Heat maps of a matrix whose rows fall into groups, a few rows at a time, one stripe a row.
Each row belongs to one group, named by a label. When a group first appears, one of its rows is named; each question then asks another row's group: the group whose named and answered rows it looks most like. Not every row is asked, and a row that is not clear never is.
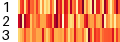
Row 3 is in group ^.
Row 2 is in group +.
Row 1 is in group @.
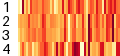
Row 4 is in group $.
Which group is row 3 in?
^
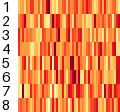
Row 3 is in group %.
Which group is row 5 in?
$
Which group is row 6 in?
$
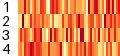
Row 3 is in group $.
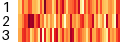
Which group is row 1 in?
$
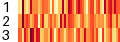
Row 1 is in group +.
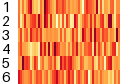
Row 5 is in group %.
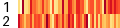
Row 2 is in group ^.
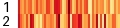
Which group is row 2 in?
%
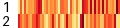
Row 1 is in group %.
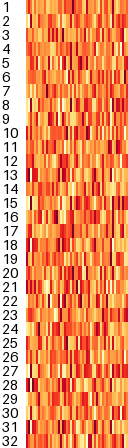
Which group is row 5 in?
$
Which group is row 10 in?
%
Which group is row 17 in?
@
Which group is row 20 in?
@
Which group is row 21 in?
%
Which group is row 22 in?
$
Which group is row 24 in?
$
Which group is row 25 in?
%
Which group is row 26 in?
%
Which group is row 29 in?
$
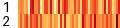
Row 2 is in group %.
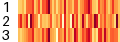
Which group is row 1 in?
^
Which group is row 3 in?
^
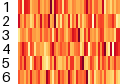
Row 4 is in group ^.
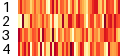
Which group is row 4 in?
$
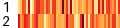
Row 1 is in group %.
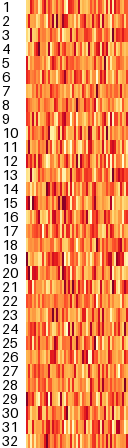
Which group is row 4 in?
$
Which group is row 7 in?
^
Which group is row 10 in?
$
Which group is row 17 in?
^
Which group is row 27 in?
$
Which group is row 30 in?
%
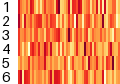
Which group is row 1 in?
%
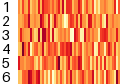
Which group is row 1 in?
%
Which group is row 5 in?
%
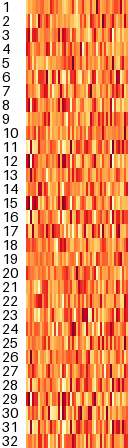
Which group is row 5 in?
@
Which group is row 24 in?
@
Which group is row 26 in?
%
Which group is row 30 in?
$
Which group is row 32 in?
@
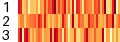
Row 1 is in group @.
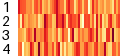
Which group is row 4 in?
%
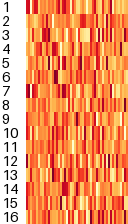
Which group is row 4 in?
^
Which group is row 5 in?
$
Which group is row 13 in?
$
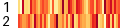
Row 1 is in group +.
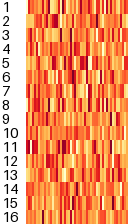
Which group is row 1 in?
$
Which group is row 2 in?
^
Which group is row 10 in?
%
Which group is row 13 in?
^
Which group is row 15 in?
@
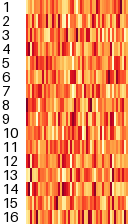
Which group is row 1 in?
^
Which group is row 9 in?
@
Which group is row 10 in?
@
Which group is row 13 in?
+
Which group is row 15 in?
^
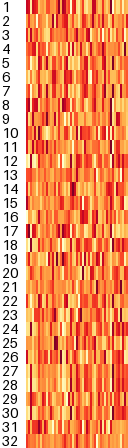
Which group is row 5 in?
%
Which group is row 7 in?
%
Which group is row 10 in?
%
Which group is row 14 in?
@
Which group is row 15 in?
@
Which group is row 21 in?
^
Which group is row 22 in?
%
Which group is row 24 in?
+
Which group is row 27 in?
+
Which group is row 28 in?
+
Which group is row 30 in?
+
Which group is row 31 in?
@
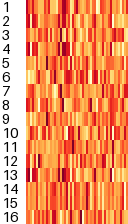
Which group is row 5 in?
%
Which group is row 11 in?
@
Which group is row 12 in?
%
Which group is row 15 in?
%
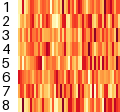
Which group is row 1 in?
+
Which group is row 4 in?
^
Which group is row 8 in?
+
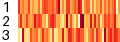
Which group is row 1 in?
%
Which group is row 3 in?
+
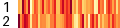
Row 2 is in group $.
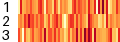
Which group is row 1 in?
$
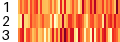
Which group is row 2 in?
+
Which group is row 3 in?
@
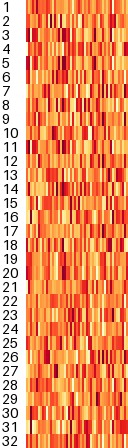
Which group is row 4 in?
@
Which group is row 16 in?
+
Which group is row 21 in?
$
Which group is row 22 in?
%
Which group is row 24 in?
%
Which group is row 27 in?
^
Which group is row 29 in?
^
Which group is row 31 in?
+
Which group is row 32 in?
%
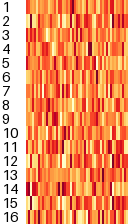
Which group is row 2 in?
+
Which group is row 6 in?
^
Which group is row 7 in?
^
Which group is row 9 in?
^
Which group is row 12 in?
+
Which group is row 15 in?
+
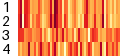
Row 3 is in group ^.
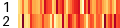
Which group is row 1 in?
$
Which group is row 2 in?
+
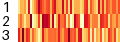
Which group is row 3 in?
%
